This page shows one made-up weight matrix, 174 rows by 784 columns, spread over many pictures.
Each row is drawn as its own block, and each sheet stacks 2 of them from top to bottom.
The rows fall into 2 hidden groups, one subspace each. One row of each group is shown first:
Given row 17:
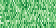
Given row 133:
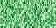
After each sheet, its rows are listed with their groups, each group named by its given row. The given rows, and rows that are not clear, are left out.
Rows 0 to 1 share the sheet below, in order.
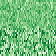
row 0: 133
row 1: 17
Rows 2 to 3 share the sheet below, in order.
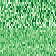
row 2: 17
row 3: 133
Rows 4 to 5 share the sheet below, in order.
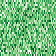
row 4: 17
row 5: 133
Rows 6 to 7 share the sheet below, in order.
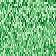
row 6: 133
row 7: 17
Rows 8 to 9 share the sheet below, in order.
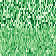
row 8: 133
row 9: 133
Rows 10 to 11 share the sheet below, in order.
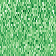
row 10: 17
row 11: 133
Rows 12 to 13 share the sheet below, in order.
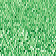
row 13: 133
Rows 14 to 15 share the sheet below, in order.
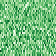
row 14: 17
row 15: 133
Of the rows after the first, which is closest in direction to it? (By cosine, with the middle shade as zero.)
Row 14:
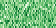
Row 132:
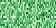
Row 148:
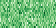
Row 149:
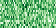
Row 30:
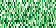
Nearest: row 30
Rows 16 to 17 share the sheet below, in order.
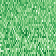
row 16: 17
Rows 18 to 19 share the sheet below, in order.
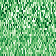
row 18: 17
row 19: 133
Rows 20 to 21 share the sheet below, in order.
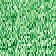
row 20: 133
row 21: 133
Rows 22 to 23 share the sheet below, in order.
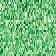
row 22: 17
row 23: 133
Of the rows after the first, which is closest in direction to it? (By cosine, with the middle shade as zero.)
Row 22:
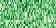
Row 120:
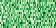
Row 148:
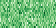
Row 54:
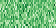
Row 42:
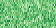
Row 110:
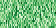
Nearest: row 54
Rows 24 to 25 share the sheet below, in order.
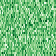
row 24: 133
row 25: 133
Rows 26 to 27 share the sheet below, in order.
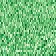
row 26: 133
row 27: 133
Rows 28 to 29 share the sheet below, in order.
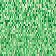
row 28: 17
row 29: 133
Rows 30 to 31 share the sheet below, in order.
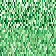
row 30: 17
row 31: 133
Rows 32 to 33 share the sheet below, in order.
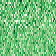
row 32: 17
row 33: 17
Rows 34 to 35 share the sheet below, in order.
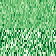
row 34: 133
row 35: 17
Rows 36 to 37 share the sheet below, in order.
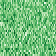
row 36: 133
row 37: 17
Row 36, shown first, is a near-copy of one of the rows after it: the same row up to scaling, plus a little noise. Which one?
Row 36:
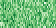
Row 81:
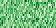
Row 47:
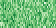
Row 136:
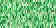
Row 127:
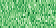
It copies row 47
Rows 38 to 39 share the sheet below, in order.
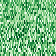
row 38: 17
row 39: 133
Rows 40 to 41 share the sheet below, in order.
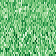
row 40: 133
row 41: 17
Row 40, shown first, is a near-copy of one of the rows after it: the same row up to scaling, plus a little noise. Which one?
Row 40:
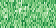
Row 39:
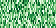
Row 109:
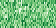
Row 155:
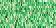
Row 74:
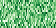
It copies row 109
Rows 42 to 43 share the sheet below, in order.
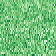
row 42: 17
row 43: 133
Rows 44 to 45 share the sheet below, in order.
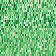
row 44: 17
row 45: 133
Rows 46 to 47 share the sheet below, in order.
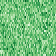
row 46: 133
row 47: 133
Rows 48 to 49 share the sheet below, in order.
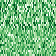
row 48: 17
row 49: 133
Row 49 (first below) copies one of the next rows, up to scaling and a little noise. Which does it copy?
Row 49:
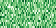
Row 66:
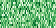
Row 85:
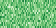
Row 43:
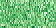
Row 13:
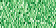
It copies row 85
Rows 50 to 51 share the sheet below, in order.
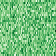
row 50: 133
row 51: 133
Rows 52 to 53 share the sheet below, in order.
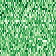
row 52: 17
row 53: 133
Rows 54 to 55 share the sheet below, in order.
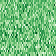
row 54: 17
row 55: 17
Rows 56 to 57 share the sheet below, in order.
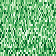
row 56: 133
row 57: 17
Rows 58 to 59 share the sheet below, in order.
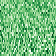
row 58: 133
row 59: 133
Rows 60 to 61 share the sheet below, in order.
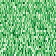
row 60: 133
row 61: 133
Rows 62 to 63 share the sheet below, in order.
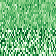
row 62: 17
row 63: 17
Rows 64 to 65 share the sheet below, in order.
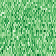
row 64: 17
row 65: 133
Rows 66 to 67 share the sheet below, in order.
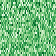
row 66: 133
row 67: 17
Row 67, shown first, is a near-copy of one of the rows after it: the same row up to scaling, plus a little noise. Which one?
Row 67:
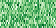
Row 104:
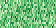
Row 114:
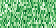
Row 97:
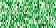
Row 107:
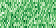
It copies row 97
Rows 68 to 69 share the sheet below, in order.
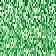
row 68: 133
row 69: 17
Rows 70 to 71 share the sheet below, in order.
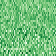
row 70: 17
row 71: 17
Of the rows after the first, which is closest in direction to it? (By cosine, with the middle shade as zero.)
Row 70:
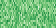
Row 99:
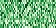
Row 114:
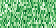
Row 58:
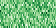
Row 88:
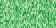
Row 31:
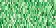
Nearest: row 88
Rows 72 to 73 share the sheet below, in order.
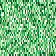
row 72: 133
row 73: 17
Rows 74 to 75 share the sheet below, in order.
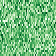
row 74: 133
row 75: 133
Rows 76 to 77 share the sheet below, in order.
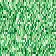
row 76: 133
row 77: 133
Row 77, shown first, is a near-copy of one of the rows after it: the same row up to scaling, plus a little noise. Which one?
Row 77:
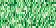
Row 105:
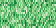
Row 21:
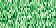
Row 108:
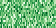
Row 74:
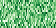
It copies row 105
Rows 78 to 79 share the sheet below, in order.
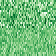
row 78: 133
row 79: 17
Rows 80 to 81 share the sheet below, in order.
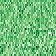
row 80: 17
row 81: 133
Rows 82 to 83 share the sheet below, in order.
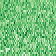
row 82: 17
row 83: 17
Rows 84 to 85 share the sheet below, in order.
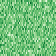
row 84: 133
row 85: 133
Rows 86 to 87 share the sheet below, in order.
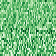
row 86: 133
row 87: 133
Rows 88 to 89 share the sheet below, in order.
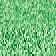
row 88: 17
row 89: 133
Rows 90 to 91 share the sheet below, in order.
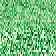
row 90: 17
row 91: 17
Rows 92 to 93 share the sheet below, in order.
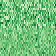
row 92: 17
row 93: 17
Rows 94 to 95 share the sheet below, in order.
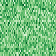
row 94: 17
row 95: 17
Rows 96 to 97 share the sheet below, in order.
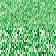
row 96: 17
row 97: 17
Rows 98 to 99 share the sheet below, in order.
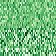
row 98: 133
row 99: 17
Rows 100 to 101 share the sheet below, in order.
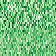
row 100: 133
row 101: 133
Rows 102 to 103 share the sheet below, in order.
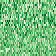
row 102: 17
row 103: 17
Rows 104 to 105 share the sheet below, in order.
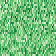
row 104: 17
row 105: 133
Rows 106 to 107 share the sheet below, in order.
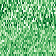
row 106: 17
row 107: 17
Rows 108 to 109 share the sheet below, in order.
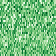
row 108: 133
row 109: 133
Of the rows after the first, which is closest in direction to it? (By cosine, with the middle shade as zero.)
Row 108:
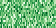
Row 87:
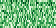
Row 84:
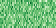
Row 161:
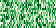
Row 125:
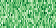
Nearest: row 84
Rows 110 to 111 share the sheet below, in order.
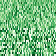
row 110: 17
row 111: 133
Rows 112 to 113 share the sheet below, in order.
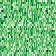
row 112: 133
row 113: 133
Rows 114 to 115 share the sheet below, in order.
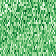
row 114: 17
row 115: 17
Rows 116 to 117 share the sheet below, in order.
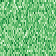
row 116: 133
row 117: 17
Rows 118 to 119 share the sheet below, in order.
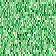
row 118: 133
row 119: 17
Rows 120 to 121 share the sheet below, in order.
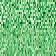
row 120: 133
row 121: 133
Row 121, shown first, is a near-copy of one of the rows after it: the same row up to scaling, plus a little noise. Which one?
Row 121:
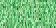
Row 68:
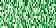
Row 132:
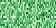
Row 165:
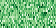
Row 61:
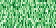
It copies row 61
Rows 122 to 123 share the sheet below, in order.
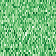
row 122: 133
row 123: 17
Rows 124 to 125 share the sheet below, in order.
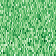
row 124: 133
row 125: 133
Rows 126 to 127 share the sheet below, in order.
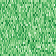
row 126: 17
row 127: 133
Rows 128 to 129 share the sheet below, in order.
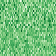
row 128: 17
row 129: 133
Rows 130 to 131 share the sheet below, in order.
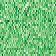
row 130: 17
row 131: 17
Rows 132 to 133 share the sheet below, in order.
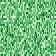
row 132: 133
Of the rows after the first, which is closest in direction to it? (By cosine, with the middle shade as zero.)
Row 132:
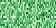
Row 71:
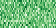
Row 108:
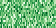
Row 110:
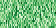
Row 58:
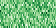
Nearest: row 108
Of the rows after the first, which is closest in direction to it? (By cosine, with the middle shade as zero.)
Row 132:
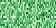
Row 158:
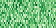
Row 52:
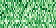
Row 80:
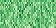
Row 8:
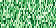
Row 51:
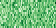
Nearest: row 51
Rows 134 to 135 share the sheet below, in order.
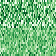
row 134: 133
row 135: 133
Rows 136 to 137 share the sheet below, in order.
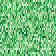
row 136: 133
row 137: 17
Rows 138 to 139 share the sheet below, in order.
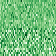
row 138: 17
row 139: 17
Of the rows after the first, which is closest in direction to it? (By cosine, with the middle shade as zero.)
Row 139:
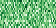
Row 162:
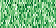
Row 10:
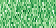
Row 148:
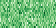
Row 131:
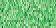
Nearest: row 162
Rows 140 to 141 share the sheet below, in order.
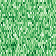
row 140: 133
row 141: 133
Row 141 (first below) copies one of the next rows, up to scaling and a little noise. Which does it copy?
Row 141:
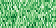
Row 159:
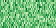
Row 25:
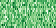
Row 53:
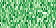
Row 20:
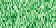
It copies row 20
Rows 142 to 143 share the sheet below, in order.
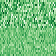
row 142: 17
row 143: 133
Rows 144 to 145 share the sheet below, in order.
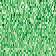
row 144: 133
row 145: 17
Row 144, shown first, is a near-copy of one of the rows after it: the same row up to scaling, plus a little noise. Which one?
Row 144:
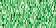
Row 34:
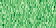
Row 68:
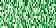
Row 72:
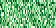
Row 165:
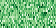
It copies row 34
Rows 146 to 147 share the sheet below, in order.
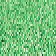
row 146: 133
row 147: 17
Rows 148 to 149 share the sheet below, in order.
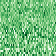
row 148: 133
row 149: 17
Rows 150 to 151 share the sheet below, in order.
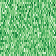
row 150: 17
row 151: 17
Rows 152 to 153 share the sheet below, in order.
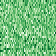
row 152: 133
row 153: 17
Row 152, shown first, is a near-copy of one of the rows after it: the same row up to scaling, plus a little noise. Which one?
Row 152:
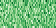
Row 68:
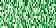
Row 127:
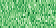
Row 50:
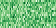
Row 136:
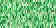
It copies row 68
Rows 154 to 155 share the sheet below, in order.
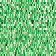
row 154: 133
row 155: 133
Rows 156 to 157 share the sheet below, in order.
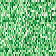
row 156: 133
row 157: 17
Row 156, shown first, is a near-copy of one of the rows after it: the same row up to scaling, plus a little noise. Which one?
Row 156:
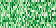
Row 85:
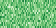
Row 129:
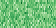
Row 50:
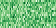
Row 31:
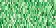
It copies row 50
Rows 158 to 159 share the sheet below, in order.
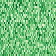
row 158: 17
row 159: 133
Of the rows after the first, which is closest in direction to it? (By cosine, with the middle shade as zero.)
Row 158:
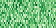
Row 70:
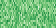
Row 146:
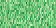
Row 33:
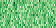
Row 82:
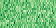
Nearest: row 33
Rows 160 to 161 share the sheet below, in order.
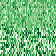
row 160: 133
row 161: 17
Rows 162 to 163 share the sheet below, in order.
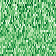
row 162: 17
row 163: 133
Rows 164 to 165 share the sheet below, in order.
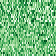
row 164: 133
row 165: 133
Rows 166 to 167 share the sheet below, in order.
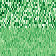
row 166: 17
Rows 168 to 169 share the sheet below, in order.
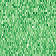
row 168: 133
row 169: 17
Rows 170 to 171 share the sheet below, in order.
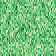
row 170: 17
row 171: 133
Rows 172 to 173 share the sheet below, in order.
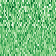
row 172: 133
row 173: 17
